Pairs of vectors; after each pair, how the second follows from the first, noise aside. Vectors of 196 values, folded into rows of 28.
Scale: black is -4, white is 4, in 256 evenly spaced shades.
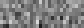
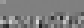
partly zeroed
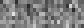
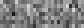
negated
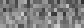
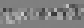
partly zeroed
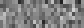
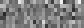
negated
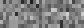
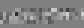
partly zeroed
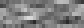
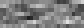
negated
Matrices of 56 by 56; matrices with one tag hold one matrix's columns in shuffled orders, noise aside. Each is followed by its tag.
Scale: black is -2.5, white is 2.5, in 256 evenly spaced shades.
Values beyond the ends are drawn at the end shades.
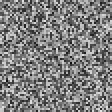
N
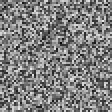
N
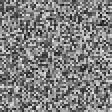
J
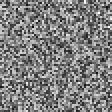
N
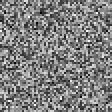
J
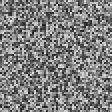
J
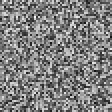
N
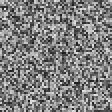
N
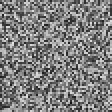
J
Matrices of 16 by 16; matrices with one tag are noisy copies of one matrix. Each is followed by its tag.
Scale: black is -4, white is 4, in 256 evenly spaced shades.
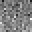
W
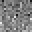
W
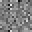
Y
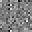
Y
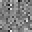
Y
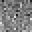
W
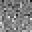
W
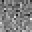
W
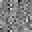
Y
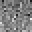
W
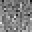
W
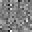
Y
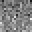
W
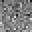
W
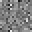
Y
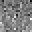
W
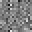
Y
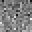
W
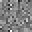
Y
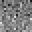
W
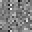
Y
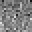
W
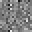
Y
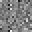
Y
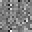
Y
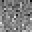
W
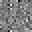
Y
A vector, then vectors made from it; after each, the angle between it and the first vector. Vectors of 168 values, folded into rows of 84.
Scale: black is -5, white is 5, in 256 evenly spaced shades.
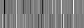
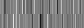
partly aligned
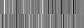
nearly opposite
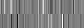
partly opposed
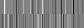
nearly opposite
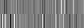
partly aligned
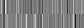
partly aligned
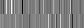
orthogonal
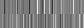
partly aligned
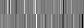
orthogonal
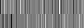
partly opposed
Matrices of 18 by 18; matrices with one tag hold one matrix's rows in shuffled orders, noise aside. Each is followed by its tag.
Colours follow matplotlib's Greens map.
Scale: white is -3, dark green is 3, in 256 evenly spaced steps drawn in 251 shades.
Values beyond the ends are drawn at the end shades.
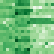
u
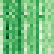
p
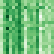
p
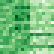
u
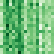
p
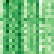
p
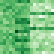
u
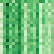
p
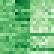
u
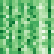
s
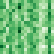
s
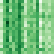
p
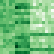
u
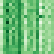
p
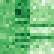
u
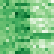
u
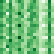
s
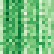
p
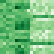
u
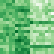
u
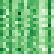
s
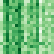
p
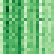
p
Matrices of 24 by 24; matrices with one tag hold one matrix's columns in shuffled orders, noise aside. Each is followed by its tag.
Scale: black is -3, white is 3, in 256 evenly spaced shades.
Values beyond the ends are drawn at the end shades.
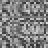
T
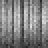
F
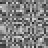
T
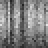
F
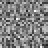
T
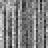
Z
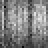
F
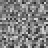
T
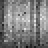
F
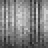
F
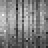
F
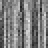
Z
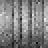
F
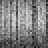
F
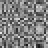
T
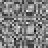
T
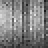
F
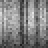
F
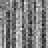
Z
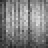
F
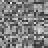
T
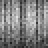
F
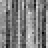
Z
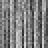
Z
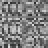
T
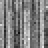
Z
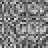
T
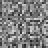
T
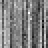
Z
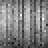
F
